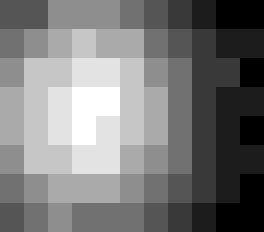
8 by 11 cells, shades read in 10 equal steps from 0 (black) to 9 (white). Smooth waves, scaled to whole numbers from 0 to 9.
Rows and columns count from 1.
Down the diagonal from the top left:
3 5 7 9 8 6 4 2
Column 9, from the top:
1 2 2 2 2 2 2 1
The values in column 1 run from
3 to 6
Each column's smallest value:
3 3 5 4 4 4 3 2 1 0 0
